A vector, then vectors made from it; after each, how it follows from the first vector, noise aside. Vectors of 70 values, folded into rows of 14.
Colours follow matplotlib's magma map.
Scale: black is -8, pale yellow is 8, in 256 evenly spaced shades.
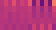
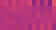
shrunk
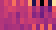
scaled up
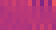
shrunk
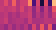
scaled up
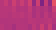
shrunk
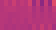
shrunk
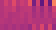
copied
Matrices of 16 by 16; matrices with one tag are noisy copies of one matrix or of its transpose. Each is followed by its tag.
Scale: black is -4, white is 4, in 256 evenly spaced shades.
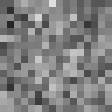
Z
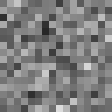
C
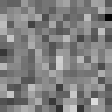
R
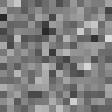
C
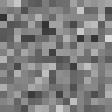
C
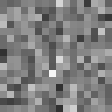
R
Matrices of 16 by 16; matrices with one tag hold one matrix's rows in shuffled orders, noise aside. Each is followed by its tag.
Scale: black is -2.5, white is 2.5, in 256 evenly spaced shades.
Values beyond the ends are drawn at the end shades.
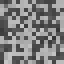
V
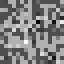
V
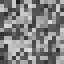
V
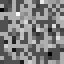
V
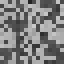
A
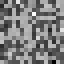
V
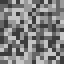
V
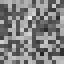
V
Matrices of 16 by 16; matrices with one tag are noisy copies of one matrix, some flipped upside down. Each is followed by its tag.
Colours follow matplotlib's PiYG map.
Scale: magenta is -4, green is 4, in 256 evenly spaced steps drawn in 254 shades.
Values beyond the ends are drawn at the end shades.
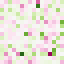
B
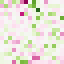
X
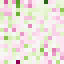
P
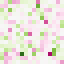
B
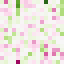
P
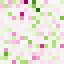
X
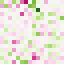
X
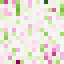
P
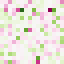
B
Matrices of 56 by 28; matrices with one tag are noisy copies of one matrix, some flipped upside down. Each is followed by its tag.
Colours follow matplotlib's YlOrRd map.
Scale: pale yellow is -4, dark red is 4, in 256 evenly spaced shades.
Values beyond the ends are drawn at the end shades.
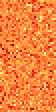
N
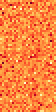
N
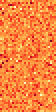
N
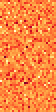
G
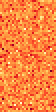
N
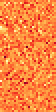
G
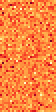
N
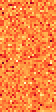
N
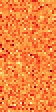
N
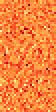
G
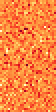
G
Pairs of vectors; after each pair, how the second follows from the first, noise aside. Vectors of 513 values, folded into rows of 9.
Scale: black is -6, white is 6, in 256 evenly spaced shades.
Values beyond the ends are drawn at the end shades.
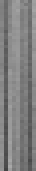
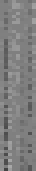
partly zeroed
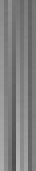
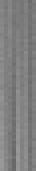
shrunk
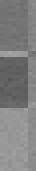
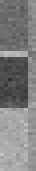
scaled up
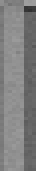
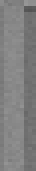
shrunk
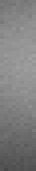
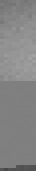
partly zeroed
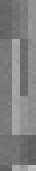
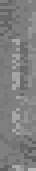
partly zeroed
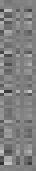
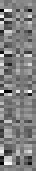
scaled up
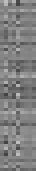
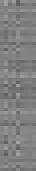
shrunk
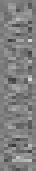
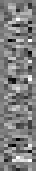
scaled up
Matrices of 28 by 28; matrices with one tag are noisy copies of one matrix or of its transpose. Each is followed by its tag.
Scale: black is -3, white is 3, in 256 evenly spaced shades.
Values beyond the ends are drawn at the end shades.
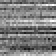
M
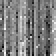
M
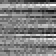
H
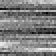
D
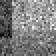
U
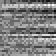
H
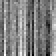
M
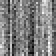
D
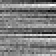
H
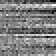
H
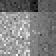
U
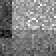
U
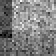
U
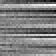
H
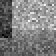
U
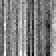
M
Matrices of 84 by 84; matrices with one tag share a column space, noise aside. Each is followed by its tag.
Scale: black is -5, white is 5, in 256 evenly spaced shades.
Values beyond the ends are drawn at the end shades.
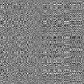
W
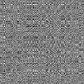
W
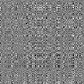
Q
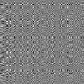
W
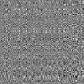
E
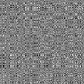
Q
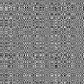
Q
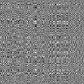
W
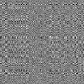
W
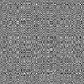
W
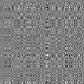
Q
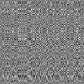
E
